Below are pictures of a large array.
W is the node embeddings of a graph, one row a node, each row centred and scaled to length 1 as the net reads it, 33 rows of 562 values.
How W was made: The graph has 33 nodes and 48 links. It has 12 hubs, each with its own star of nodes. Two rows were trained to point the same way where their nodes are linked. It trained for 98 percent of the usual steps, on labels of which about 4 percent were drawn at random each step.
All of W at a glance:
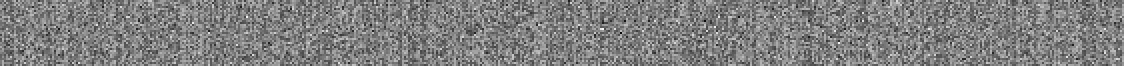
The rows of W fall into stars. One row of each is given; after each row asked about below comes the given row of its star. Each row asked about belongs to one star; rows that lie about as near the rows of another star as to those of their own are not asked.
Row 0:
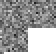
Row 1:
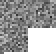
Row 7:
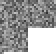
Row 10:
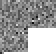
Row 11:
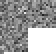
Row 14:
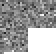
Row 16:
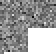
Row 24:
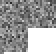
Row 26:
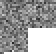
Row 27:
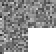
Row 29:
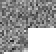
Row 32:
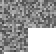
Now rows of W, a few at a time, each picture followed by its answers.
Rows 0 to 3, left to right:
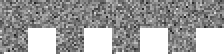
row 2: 0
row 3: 24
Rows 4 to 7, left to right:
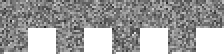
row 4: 29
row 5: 14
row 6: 32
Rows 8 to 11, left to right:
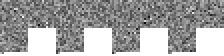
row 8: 1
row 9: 10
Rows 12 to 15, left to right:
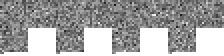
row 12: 32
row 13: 16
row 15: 7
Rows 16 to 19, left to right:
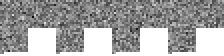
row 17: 27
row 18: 7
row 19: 1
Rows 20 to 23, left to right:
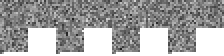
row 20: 27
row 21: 10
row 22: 24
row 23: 16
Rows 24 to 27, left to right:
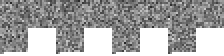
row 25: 26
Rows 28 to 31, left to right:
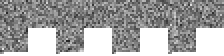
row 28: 11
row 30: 24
